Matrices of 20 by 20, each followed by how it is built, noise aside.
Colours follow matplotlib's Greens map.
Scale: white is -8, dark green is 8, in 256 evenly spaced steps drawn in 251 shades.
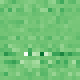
uneven rows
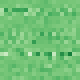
uneven rows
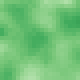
smooth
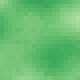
smooth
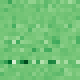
uneven rows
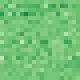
uneven rows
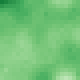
smooth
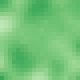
smooth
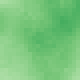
smooth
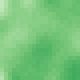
smooth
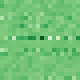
uneven rows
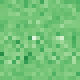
uneven rows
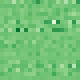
uneven rows
